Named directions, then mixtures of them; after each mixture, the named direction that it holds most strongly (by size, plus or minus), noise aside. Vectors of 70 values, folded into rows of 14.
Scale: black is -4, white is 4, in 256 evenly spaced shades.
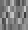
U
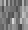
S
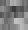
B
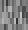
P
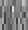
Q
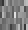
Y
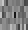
Y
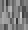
P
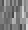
S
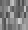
U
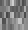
U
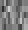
U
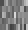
Y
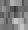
B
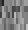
Y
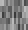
Y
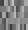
Y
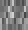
U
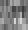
B
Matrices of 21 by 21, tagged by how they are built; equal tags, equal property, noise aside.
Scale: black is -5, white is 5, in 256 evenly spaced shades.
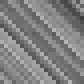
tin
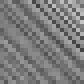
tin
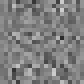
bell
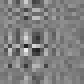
bell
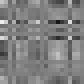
bell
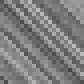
tin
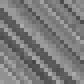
tin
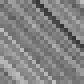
tin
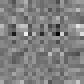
bell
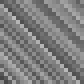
tin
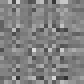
bell
